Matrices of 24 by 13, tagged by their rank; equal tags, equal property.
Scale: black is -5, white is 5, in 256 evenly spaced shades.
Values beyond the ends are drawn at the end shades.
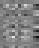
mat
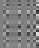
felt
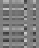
felt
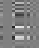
felt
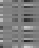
felt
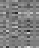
mat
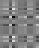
felt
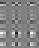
felt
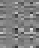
mat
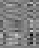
mat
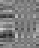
mat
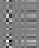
felt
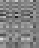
mat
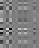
felt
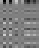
felt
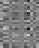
mat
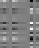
felt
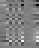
mat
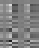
felt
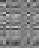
mat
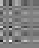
felt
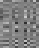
mat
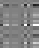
felt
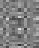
mat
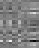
mat
